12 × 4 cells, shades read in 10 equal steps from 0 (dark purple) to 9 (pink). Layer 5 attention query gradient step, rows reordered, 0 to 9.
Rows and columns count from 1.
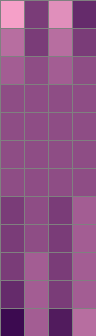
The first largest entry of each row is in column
1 1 1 1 1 1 1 4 4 2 2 4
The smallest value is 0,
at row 12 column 1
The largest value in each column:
9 5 8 6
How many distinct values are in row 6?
1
